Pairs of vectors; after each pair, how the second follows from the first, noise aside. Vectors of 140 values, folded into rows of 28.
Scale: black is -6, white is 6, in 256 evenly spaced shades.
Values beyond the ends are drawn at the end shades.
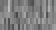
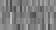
wrapped around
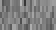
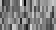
scaled up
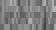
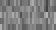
wrapped around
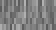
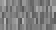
wrapped around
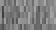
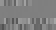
partly zeroed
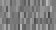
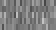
wrapped around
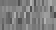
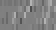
partly zeroed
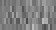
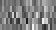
scaled up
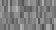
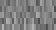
wrapped around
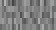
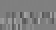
partly zeroed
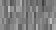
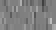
partly zeroed
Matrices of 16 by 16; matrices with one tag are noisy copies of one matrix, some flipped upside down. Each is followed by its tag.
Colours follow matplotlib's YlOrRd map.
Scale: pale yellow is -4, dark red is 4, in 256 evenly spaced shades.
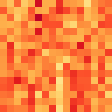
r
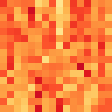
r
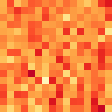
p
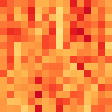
r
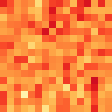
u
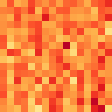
p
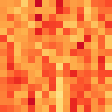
r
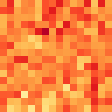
u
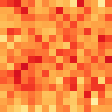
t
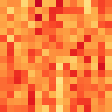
r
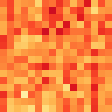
u
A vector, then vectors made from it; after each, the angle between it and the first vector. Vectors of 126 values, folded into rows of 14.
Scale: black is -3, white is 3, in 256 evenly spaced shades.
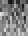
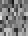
partly aligned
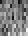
partly aligned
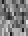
orthogonal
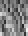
partly aligned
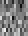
partly aligned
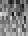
nearly parallel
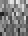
nearly opposite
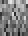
nearly opposite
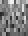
nearly opposite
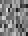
orthogonal
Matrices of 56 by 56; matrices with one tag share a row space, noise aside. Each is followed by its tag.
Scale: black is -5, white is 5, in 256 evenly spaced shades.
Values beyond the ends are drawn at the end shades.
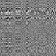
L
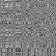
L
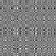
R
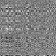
L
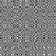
R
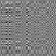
L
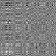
L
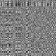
L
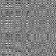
L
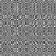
R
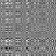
L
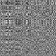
L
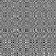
R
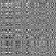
L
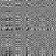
L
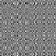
R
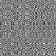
R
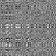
L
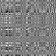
L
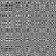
L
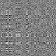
L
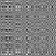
L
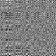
L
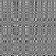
R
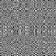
R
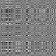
L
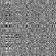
L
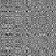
L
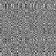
R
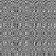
R
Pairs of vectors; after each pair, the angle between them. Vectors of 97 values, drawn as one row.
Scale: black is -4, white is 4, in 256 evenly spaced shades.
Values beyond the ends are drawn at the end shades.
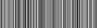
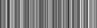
partly aligned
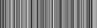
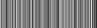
partly opposed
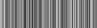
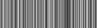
orthogonal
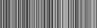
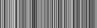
orthogonal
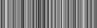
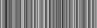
nearly opposite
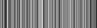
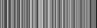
nearly parallel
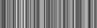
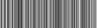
orthogonal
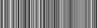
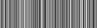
orthogonal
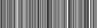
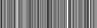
nearly parallel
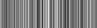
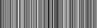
partly opposed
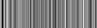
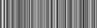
nearly opposite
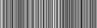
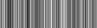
orthogonal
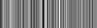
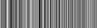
partly opposed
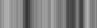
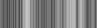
nearly opposite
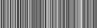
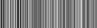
nearly parallel
